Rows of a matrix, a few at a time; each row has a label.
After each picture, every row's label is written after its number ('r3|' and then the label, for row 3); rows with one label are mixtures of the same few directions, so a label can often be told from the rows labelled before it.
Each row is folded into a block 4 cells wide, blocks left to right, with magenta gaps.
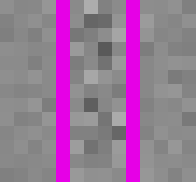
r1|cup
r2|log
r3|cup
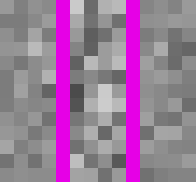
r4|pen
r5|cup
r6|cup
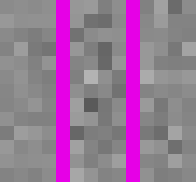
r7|cup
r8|log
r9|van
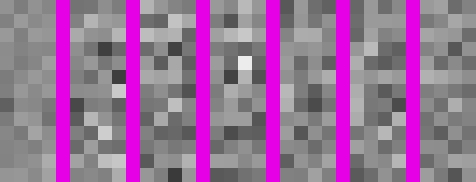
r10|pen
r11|pen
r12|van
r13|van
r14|cup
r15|cup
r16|van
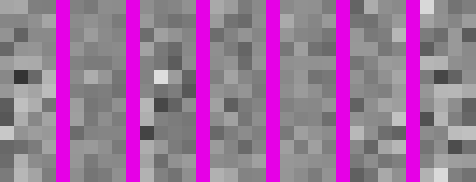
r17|log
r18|log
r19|log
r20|log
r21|cup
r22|log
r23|log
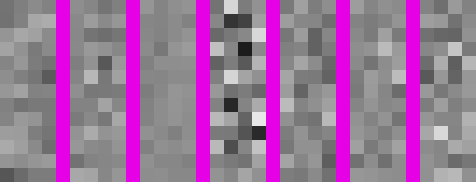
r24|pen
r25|van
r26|cup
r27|log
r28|pen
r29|pen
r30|van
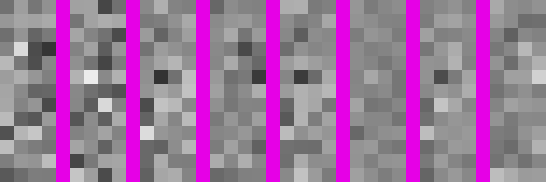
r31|cup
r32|van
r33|log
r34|pen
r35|log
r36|log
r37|log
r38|pen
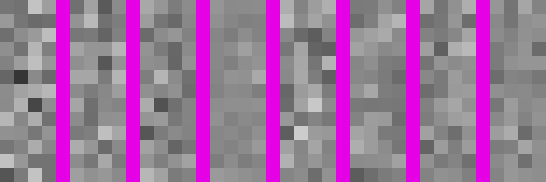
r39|van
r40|van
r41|log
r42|pen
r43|cup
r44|pen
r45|cup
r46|van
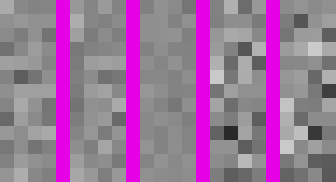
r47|log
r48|cup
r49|cup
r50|van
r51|pen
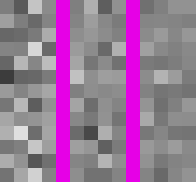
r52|van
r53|van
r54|log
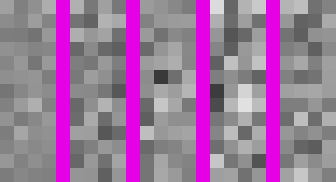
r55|cup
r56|van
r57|log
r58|cup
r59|log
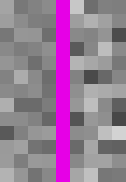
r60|log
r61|log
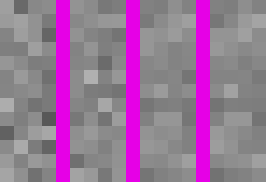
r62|log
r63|van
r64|pen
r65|pen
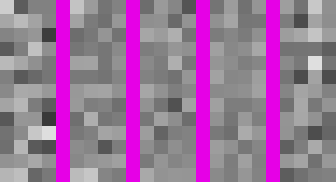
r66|log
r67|log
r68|cup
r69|van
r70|van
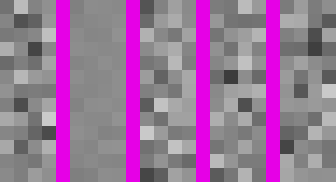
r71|log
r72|log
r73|log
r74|van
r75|pen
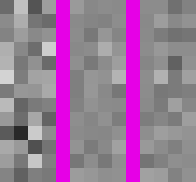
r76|van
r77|pen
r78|van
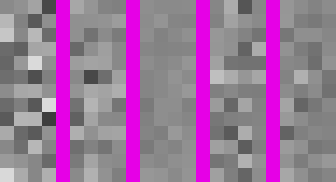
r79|cup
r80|log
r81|pen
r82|van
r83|log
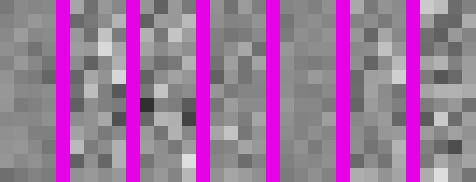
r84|pen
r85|pen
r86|pen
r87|van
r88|cup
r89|pen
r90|log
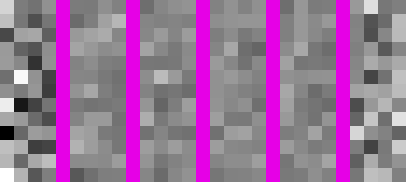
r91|log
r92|pen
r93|log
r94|cup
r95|cup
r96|log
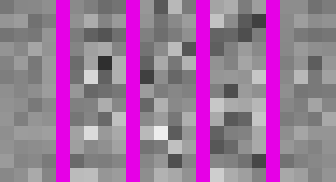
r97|van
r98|van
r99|van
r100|pen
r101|van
